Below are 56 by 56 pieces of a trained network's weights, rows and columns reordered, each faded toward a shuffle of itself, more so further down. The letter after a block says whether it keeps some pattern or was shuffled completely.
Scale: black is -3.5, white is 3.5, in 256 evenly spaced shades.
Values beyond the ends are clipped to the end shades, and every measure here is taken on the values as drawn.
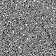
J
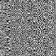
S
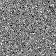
J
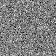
J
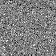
J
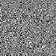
S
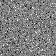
J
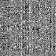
S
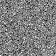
J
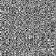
S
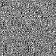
S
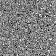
J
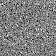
J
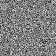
J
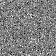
J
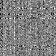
S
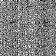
S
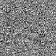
S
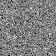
J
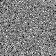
J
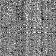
S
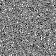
J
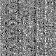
S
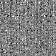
S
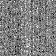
S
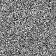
J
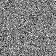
J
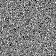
J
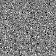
S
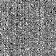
S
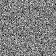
J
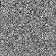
S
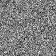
J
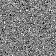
J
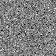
J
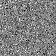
J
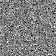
S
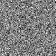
S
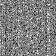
S
